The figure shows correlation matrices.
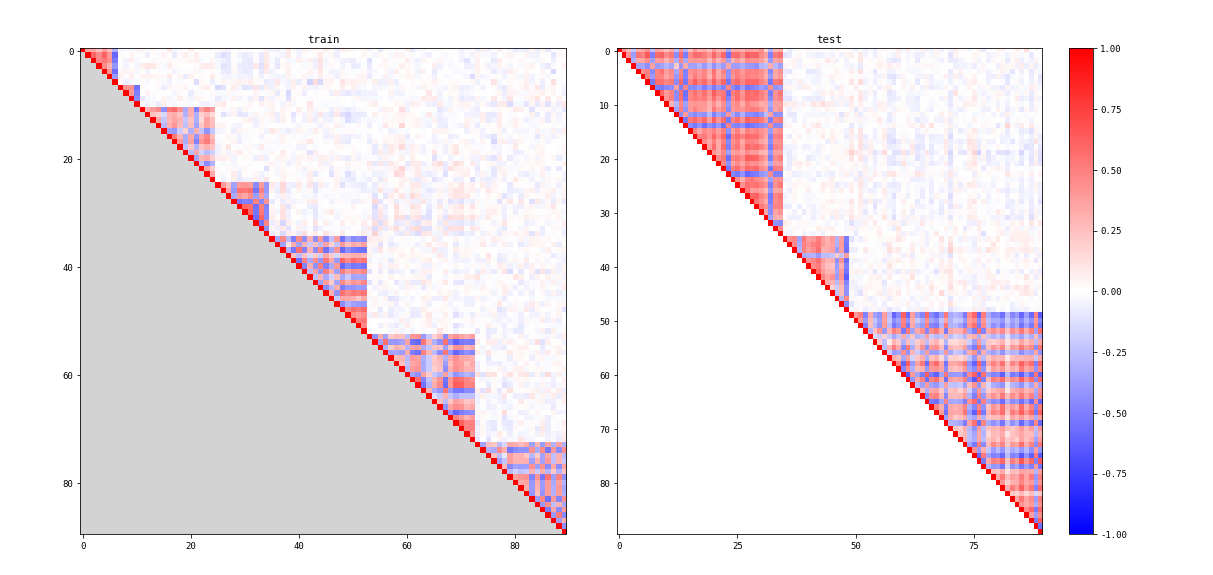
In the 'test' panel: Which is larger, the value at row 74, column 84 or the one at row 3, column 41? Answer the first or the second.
the second
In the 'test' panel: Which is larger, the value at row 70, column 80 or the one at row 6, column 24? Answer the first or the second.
the second
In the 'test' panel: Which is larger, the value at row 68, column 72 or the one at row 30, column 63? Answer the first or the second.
the first
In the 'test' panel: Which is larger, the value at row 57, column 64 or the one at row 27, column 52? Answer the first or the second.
the first
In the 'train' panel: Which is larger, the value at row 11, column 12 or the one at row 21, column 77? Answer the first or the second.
the first
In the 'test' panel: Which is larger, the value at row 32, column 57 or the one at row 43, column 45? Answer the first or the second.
the second
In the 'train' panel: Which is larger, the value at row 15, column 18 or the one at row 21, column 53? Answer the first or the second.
the second
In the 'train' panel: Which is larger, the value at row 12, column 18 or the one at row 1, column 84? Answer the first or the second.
the first
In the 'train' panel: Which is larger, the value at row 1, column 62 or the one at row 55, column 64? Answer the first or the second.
the first
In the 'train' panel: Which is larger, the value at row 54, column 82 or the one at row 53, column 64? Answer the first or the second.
the first
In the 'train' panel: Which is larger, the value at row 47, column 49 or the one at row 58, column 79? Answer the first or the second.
the second
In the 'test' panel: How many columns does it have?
90
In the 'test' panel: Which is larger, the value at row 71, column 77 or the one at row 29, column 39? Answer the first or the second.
the second
